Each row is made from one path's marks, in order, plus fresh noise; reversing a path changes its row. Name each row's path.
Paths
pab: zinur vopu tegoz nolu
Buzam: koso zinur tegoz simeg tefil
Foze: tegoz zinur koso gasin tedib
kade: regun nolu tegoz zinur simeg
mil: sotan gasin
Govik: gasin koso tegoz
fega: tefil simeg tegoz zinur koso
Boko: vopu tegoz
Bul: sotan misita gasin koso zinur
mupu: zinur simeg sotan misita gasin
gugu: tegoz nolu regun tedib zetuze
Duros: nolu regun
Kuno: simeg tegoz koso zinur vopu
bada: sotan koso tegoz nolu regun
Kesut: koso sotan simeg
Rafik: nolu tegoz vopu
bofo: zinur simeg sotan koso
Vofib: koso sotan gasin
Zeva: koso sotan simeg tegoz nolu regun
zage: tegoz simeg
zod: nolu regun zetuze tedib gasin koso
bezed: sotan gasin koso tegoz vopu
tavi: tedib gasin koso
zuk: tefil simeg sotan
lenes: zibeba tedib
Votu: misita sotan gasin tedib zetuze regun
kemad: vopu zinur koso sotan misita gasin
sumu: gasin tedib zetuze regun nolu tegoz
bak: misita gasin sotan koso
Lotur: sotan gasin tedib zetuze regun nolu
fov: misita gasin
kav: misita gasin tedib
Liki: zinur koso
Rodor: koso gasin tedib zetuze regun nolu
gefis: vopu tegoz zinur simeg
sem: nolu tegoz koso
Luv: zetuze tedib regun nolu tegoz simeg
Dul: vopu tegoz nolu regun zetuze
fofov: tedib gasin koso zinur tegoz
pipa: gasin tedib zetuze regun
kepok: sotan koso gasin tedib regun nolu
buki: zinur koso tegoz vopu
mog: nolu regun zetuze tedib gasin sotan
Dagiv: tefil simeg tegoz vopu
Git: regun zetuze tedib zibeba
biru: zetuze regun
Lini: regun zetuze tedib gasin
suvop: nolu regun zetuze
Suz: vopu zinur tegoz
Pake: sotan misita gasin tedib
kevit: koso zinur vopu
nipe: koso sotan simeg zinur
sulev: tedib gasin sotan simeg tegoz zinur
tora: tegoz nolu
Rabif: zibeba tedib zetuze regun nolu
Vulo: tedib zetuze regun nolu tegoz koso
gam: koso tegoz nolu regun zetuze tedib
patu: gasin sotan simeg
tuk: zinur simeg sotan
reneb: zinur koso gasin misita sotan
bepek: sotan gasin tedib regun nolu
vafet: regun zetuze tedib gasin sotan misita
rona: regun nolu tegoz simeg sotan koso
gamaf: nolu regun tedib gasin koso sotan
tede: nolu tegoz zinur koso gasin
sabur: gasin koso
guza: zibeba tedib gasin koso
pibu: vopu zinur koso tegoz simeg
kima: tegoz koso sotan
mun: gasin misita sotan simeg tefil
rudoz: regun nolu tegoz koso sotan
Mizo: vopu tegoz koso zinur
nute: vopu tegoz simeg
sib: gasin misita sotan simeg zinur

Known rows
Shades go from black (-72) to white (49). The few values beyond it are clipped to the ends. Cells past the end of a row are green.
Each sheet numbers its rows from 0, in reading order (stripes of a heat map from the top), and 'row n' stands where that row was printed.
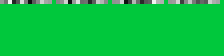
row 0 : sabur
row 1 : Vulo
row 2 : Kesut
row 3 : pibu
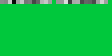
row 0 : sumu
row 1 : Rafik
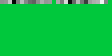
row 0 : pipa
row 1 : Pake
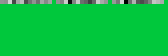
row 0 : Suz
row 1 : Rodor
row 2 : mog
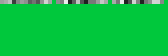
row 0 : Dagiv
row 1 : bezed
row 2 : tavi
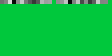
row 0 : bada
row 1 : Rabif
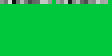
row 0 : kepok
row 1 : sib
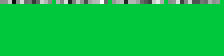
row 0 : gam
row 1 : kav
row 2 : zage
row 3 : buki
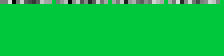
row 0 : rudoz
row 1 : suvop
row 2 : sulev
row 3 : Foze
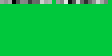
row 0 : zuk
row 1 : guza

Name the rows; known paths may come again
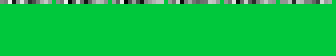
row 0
Govik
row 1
bak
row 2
mil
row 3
bepek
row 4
reneb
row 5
kade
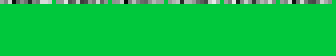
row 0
patu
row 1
kevit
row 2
pipa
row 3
zage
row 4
fov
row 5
zod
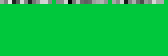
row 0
tavi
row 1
Votu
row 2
sib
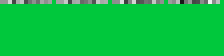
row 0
Suz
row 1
gefis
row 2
Mizo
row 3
tuk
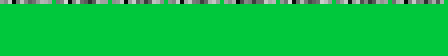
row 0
Lini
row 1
bada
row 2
gugu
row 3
sumu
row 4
zuk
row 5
kepok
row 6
Dul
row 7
biru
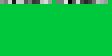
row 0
tora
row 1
kima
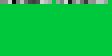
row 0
rona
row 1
mupu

